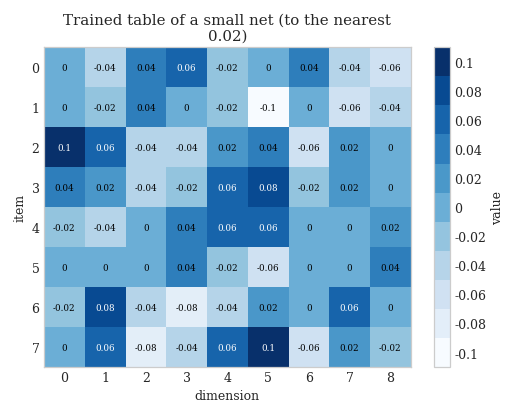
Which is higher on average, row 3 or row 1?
row 3
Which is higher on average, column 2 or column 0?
column 0
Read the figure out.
Title: Trained table of a small net (to the nearest 0.02)
x-axis: dimension, ticks 0 1 2 3 4 5 6 7 8
y-axis: item, ticks 0 1 2 3 4 5 6 7 (0 at the top)
Colour bar: value, ticks -0.1 -0.08 -0.06 -0.04 -0.02 0 0.02 0.04 0.06 0.08 0.1
Values, 8 rows of 9:
0 -0.04 0.04 0.06 -0.02 0 0.04 -0.04 -0.06
0 -0.02 0.04 0 -0.02 -0.1 0 -0.06 -0.04
0.1 0.06 -0.04 -0.04 0.02 0.04 -0.06 0.02 0
0.04 0.02 -0.04 -0.02 0.06 0.08 -0.02 0.02 0
-0.02 -0.04 0 0.04 0.06 0.06 0 0 0.02
0 0 0 0.04 -0.02 -0.06 0 0 0.04
-0.02 0.08 -0.04 -0.08 -0.04 0.02 0 0.06 0
0 0.06 -0.08 -0.04 0.06 0.1 -0.06 0.02 -0.02
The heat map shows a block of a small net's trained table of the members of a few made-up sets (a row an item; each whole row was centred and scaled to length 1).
